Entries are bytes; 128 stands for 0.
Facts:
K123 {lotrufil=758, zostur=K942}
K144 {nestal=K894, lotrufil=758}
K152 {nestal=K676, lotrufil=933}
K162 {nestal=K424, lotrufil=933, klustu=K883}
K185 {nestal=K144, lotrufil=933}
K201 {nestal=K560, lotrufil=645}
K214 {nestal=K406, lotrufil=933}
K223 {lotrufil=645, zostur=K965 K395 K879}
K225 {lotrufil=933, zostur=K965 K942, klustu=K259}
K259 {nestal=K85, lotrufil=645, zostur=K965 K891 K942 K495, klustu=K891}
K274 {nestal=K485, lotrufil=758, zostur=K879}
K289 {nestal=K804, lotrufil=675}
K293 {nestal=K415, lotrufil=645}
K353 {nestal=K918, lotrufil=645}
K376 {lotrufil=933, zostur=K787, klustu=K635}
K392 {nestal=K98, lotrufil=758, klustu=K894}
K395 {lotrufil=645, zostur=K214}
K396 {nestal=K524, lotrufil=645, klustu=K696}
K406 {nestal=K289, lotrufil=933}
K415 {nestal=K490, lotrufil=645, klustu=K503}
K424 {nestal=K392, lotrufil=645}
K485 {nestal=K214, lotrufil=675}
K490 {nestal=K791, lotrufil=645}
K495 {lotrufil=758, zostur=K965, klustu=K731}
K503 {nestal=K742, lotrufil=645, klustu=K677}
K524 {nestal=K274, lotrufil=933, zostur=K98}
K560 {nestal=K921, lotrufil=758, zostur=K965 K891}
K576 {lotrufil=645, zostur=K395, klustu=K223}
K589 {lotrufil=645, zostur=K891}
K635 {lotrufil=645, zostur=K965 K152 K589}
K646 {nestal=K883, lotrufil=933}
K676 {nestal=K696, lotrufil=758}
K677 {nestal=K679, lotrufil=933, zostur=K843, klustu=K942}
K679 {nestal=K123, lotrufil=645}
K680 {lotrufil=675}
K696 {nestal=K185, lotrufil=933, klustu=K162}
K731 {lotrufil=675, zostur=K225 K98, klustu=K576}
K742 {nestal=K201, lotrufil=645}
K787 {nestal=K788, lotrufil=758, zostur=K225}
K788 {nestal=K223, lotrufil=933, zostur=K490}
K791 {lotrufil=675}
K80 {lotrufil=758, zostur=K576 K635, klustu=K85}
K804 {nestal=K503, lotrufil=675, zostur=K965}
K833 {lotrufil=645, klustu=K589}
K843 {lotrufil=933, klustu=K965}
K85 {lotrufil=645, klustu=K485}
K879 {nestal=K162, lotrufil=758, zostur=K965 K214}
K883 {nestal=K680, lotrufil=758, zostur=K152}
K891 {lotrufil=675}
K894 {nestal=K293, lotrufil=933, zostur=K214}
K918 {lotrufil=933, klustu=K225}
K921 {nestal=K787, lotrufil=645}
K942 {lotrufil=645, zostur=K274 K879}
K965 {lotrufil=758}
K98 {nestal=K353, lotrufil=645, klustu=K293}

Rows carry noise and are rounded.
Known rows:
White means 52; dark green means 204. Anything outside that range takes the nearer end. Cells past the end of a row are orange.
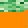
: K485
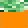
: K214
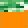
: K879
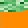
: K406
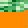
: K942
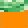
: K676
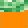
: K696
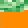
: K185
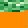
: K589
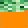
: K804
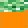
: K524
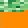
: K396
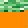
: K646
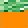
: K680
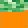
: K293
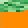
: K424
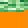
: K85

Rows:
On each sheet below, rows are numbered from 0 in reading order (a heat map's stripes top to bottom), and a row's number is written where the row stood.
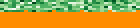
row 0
K259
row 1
K883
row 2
K376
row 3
K495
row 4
K560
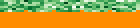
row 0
K490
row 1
K223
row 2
K225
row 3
K98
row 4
K152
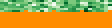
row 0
K891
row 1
K274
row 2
K679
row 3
K395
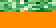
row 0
K894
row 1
K123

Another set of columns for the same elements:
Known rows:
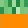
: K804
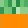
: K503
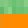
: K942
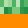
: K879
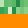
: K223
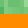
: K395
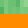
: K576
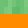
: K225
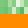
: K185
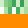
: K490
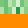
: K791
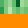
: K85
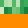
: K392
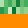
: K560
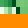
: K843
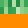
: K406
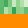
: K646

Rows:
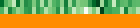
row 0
K524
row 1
K396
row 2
K214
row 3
K677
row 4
K787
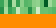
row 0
K274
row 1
K259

